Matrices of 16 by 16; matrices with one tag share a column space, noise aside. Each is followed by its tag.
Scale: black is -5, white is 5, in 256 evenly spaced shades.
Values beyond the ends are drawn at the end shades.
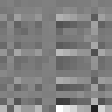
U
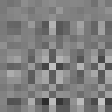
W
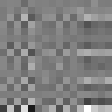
U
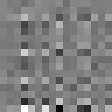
U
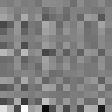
U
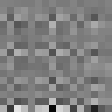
U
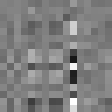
W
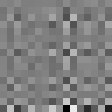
U
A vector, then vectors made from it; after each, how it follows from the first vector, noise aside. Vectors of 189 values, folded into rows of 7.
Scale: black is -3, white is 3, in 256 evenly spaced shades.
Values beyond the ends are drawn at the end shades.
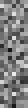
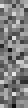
copied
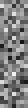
copied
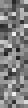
reversed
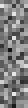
copied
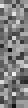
copied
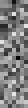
reversed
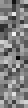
reversed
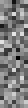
reversed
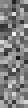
reversed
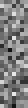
copied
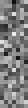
reversed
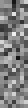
reversed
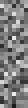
copied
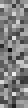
copied
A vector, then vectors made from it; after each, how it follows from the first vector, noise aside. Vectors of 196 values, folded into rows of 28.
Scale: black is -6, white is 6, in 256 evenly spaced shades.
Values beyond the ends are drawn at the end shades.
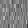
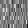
scaled up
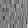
negated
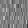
copied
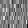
scaled up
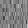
negated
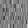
negated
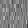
copied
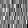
scaled up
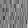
negated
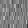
copied
